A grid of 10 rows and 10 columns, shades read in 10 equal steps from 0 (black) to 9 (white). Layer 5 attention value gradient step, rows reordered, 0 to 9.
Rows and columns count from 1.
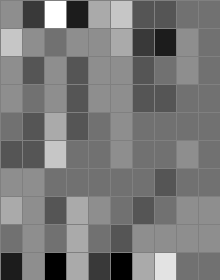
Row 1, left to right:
5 2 9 1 6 7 3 3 4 4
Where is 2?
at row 1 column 2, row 2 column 7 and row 10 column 5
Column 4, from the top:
1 5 3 3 3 4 4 6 6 6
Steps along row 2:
down down up same up down down up down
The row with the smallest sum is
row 10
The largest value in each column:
7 5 9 6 6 7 6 8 5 5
